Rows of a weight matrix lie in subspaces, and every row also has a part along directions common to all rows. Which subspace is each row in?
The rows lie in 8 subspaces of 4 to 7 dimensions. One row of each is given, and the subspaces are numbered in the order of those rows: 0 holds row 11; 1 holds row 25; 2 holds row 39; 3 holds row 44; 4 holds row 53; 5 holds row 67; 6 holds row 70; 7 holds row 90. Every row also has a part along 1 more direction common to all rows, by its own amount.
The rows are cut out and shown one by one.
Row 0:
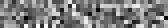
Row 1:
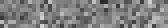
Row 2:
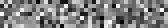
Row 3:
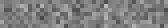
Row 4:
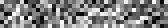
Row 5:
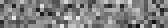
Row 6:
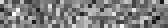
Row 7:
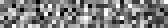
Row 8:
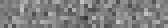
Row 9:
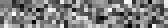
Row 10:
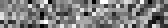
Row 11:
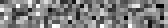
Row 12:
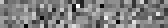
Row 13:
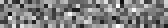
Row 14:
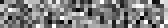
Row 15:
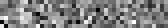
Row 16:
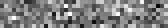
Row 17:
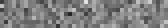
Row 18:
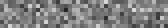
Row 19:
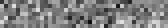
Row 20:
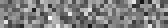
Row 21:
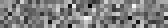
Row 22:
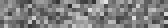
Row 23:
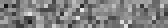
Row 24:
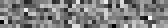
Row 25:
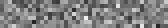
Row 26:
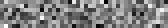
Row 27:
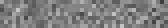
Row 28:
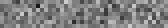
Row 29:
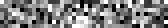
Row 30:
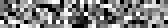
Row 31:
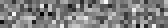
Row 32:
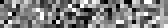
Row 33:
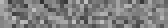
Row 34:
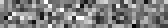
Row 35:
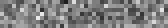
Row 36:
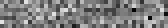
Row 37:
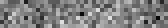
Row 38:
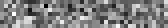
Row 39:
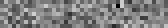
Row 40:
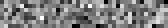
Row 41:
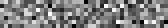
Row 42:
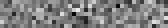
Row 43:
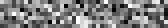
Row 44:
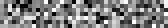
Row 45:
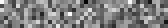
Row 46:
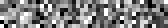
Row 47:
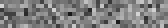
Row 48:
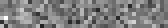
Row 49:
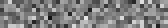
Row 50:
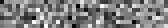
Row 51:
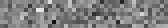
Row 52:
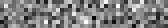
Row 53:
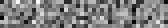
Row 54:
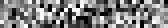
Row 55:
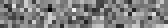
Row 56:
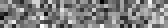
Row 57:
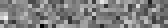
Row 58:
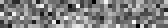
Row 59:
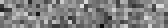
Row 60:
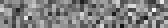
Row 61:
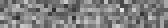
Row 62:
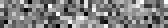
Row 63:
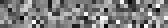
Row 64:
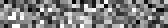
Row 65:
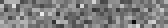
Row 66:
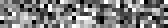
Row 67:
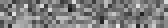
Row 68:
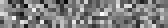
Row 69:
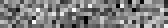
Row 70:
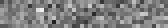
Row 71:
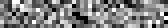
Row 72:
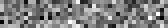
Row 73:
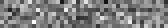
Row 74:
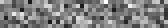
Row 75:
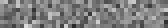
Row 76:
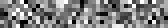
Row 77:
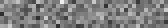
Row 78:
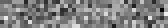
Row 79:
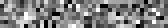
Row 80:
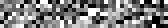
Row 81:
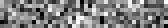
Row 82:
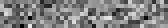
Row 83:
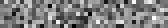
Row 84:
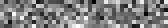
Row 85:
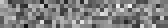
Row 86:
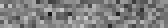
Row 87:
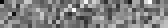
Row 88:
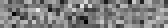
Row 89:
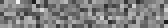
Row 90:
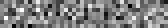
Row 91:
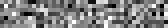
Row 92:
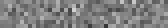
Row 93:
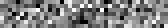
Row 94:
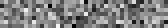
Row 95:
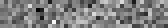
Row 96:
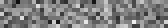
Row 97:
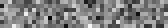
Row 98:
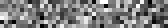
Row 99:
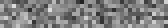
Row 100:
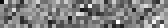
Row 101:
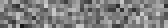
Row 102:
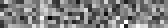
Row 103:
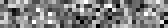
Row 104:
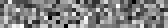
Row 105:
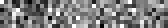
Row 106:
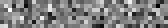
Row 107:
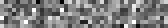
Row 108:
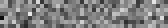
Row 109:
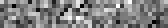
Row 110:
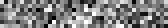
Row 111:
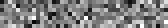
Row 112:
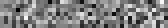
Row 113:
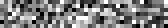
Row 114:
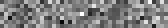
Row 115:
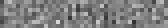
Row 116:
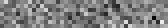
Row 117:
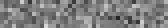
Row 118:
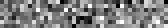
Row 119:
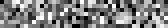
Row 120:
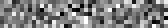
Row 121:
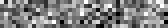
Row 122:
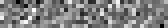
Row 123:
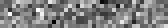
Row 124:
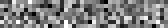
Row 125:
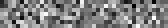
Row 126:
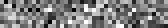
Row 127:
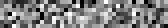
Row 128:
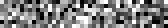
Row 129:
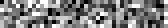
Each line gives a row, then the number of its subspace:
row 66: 5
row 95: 6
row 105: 0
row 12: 3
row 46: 7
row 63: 6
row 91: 5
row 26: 6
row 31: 5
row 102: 4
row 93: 4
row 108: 4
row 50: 3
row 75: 1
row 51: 6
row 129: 0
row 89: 5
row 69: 2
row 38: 5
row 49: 1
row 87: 1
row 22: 7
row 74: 2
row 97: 1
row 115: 3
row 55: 6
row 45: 1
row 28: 4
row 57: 7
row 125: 4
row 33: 4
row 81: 1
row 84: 5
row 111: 1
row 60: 0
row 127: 6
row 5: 5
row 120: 3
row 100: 0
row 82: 0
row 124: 2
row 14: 0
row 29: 2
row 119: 4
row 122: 4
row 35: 5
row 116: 4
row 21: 3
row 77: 5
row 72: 2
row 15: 7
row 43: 2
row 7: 7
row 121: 0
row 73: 3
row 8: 7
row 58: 5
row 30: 2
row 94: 1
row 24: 2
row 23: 5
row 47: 1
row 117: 3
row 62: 1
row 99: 5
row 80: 0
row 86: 2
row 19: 5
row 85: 4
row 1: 7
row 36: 2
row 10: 7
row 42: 3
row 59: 0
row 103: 0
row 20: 1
